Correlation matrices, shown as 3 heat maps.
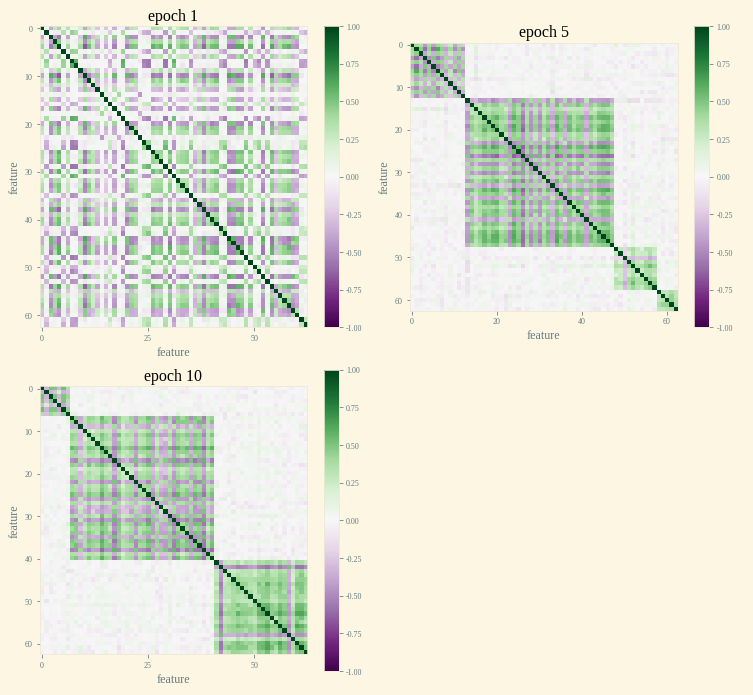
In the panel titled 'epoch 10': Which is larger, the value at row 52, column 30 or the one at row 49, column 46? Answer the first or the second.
the second
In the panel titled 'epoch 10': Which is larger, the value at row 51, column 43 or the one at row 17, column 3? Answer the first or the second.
the first
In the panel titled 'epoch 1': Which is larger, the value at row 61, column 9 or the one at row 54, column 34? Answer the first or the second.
the second
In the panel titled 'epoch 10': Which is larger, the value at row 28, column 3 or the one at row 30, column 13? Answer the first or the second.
the second
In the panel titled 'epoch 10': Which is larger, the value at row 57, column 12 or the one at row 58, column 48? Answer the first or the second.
the first
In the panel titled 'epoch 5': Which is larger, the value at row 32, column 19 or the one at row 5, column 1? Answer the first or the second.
the first
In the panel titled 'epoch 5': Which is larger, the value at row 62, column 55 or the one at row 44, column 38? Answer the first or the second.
the second
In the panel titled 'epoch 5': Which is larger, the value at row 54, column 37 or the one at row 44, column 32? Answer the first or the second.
the second
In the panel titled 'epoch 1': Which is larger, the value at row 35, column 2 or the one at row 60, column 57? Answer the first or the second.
the first
